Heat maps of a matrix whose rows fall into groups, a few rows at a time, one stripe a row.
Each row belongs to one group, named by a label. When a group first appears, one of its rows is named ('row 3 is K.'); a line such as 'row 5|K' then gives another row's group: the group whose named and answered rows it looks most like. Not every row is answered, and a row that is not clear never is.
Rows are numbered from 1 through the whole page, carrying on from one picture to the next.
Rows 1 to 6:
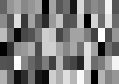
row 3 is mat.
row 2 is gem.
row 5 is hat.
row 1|gem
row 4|hat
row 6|mat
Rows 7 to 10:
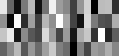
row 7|mat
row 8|hat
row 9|mat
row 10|gem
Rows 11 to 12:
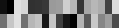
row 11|hat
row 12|gem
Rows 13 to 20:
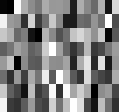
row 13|hat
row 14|gem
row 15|mat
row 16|hat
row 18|hat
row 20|mat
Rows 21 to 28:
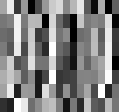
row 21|mat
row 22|gem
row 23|gem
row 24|gem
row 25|gem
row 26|gem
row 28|hat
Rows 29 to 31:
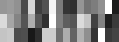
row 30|mat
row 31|mat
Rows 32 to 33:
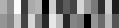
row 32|gem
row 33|gem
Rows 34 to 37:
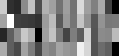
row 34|mat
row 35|mat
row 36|hat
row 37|mat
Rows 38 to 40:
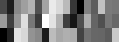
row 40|hat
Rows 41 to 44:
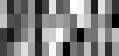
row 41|mat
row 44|hat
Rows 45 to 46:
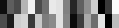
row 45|hat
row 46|hat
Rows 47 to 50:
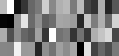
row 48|hat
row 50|hat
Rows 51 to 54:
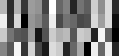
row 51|gem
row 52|gem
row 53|mat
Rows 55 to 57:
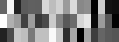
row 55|mat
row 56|mat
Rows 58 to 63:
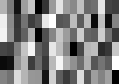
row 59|mat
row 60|mat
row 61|hat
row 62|hat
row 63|gem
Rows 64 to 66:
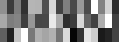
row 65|gem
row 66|hat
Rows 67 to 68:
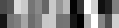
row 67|hat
